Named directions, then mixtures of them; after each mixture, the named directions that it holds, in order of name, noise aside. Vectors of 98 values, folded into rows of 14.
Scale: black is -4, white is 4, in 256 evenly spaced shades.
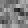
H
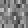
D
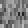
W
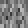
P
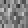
D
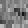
H, W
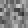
D, H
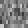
H, P, W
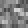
H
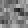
H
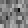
H, P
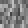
D, P, W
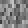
D, P, W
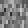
H, P, W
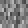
D, P, W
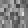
D, H, P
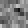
H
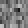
H, P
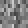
D, P, W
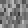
D, P, W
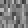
D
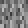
P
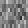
D, P, W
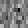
H, P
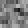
H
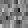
D, H, P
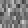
D, W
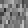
H, P, W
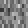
D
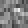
H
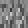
P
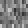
D, H, W
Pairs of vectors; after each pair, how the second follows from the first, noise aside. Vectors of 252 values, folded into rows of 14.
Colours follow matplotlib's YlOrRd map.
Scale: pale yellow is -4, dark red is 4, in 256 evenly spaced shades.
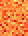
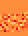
partly zeroed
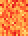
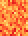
reversed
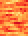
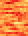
negated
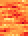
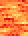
negated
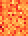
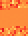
partly zeroed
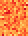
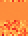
partly zeroed
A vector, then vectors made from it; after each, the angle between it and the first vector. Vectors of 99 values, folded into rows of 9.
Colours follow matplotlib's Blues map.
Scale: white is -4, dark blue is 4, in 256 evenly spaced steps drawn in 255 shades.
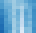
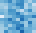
partly opposed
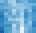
nearly parallel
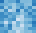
partly aligned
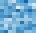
orthogonal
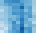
nearly opposite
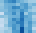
nearly opposite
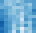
nearly parallel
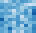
partly aligned
